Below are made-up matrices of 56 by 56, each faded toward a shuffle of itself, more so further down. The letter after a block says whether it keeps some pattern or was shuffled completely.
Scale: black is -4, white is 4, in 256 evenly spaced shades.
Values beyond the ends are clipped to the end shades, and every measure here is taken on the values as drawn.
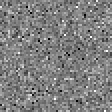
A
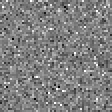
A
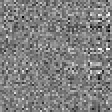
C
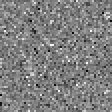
A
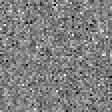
A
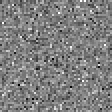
A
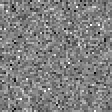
A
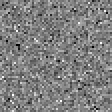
A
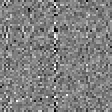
C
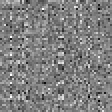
C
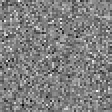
A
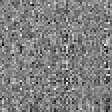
C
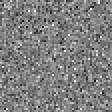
A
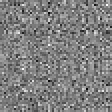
C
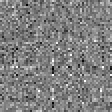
C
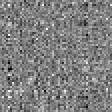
C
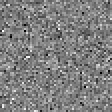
A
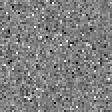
A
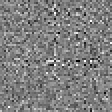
C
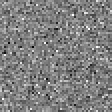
A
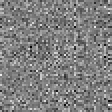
C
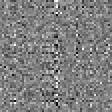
C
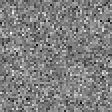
A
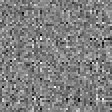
C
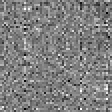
C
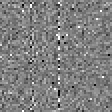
C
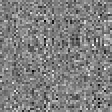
C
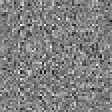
C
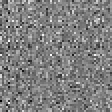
C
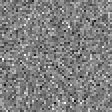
A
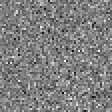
A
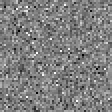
A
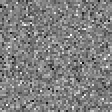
A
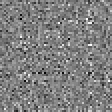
C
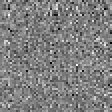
C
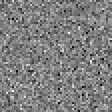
A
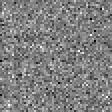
A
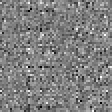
C
